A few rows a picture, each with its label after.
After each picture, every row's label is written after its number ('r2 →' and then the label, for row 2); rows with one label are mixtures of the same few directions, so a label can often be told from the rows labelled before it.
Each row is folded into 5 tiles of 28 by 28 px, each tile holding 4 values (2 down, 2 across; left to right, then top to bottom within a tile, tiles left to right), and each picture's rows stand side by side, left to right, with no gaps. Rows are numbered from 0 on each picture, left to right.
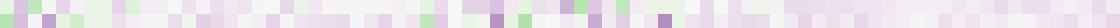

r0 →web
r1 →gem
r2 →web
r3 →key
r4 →web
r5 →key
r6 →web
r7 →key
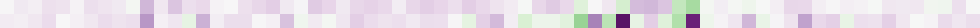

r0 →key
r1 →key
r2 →web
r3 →key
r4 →gem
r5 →key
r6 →web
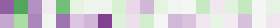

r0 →web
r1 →web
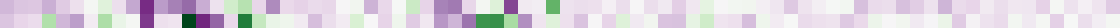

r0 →key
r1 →key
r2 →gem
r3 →gem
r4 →gem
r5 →key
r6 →web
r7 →gem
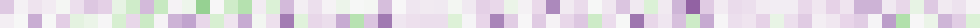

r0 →gem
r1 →web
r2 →key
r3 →gem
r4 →gem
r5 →key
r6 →gem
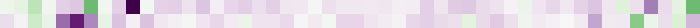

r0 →gem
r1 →web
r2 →gem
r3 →key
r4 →gem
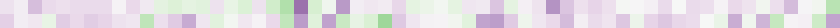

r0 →web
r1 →web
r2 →web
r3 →gem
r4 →key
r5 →gem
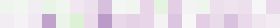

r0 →key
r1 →web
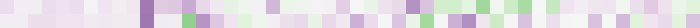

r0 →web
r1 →key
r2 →gem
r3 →web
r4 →gem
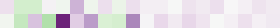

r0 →gem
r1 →web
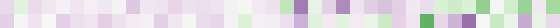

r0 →web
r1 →key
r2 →web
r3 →web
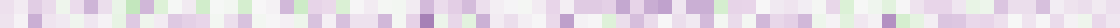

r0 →gem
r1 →web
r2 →web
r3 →key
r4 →web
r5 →web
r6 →key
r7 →web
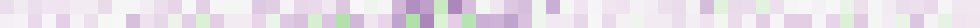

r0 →gem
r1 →gem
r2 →gem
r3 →web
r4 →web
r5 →web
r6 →key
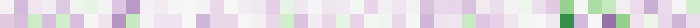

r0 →gem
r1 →gem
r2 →key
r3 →key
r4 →key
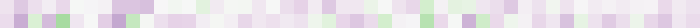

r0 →gem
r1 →web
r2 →key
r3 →key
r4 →key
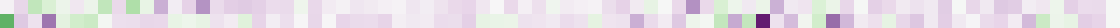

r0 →web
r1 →web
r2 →web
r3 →gem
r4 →gem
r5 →gem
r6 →web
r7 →gem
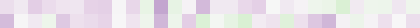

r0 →web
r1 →web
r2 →web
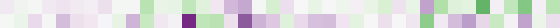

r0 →gem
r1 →key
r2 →web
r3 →web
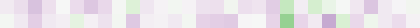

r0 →gem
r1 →gem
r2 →key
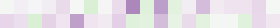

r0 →gem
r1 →web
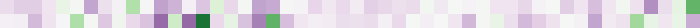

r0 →gem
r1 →gem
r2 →web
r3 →key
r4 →gem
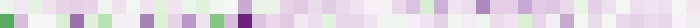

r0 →key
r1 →key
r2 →key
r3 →web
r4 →web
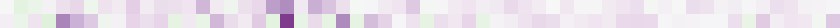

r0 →gem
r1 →gem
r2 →key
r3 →key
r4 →gem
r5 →gem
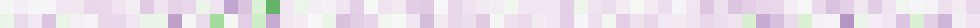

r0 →key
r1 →gem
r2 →gem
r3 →key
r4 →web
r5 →key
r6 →key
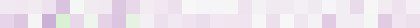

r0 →gem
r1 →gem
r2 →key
